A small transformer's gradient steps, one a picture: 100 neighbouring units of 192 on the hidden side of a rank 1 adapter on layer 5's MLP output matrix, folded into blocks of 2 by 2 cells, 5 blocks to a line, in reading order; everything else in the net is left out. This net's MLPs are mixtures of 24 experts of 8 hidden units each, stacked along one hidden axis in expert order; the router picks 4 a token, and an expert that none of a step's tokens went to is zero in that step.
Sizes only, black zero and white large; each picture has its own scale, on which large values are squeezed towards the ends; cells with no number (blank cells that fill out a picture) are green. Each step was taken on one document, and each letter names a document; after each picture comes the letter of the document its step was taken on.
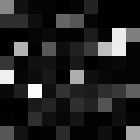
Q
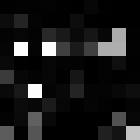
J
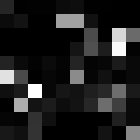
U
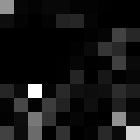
J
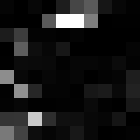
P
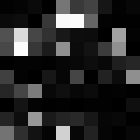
P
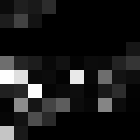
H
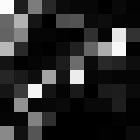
J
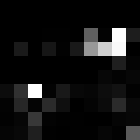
U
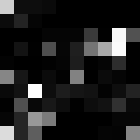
U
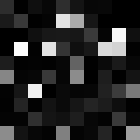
Q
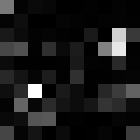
U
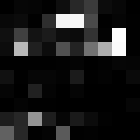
P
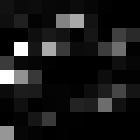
Q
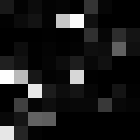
H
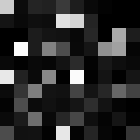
Q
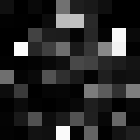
P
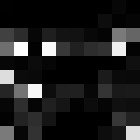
J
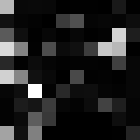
J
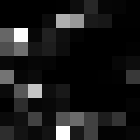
P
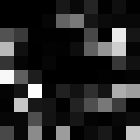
U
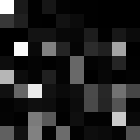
U
